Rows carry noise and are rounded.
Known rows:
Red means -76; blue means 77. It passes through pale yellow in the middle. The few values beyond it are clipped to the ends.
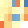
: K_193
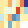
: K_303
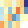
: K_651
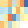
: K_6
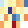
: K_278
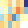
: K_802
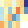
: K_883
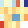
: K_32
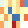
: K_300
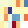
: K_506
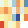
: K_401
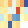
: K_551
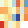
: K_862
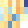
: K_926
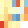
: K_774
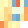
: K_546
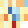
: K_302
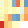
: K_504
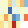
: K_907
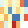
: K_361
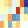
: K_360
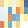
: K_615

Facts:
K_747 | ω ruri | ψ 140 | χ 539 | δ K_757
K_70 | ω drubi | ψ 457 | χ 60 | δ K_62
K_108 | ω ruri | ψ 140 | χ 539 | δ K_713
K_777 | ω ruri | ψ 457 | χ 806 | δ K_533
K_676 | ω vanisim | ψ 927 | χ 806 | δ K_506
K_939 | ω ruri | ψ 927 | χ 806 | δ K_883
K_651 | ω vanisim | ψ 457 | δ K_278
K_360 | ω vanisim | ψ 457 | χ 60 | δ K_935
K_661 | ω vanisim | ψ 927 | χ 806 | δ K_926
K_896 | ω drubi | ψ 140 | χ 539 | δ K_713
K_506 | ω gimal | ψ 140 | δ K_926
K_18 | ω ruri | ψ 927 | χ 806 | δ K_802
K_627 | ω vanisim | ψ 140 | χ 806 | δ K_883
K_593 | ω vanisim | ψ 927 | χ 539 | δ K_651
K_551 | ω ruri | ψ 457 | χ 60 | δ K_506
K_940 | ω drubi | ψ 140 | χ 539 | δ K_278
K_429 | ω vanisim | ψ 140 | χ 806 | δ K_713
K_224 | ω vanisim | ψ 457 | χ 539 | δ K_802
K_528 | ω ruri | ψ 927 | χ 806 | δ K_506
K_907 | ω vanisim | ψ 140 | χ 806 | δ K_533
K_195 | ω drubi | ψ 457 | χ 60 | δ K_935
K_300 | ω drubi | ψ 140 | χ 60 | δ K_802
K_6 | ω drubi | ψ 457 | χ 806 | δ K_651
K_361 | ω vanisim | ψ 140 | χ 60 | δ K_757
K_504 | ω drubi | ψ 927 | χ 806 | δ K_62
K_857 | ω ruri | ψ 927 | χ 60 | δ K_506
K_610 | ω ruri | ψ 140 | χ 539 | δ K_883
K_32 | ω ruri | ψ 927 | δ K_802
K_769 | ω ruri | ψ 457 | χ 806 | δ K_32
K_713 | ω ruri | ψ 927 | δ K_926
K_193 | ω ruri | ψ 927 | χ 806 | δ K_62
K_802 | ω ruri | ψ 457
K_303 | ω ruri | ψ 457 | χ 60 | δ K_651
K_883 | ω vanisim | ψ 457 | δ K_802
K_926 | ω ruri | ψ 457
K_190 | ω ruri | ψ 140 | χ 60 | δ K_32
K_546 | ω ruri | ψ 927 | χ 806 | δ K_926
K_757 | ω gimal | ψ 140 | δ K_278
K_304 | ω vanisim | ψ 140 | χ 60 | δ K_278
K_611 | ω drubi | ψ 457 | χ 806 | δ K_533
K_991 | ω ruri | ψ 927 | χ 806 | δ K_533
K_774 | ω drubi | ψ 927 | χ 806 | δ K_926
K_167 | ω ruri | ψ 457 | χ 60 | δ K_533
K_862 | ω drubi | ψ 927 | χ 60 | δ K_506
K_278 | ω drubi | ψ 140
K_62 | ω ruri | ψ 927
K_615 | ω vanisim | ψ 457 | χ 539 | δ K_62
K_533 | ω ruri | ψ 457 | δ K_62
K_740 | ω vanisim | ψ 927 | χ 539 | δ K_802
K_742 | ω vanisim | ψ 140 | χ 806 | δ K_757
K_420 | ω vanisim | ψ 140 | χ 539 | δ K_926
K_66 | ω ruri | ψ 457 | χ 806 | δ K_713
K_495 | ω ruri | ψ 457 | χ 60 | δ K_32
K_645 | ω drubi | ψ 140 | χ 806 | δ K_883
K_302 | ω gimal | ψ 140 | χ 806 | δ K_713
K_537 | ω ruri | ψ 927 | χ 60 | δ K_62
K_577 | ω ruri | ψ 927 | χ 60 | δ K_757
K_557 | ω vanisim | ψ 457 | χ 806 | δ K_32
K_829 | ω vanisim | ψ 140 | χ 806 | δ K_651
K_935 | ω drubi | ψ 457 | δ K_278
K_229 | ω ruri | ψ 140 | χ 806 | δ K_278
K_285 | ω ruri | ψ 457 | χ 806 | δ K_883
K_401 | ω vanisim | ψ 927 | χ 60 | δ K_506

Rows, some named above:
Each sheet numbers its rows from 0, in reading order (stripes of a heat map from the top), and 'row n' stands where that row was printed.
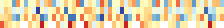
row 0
K_661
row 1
K_645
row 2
K_300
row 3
K_862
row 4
K_645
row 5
K_546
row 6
K_66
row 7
K_302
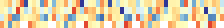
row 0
K_70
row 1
K_676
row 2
K_167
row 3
K_537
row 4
K_420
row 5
K_935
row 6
K_528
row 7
K_896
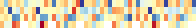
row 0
K_108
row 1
K_506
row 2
K_195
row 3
K_557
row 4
K_857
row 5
K_757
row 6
K_777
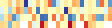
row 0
K_533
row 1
K_300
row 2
K_278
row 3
K_504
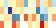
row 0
K_940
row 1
K_429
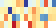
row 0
K_757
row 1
K_713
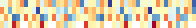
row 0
K_190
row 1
K_645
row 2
K_611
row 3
K_577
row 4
K_229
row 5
K_506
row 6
K_224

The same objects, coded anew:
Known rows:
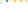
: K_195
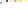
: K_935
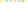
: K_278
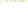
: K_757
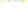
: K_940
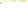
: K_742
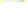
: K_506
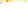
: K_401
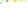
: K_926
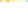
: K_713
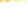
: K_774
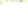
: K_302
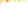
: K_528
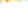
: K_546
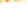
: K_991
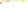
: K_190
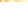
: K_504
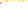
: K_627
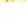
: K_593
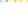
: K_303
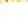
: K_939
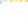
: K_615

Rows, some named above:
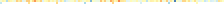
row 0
K_777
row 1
K_537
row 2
K_645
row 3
K_611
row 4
K_857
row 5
K_167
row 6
K_6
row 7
K_940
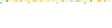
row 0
K_533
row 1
K_577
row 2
K_420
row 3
K_802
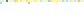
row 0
K_6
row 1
K_429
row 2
K_278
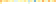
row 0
K_862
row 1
K_360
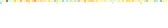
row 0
K_195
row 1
K_32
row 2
K_278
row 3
K_62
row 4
K_557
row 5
K_108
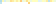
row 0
K_224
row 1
K_229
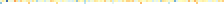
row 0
K_935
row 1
K_300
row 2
K_302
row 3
K_224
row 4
K_557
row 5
K_429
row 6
K_70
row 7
K_907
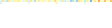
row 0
K_66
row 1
K_551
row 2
K_896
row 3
K_360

